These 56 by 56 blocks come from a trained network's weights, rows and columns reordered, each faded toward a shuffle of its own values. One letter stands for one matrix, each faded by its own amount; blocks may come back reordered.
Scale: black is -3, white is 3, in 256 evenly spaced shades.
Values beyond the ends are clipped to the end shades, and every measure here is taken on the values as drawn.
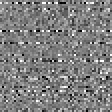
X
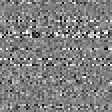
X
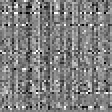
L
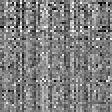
L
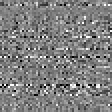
X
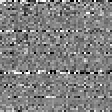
X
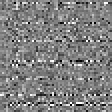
X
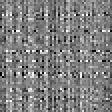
L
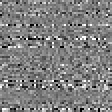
X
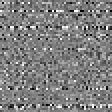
X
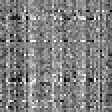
L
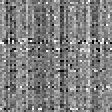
L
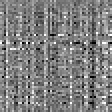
L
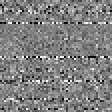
X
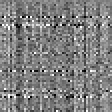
L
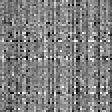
L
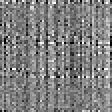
L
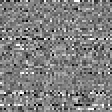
X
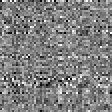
X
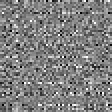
X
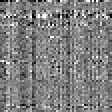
L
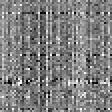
L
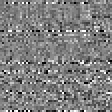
X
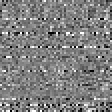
X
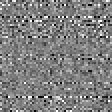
X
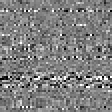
X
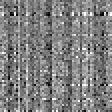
L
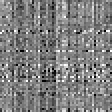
L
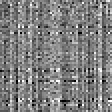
L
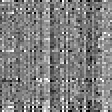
L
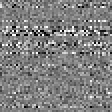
X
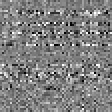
X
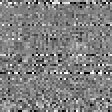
X
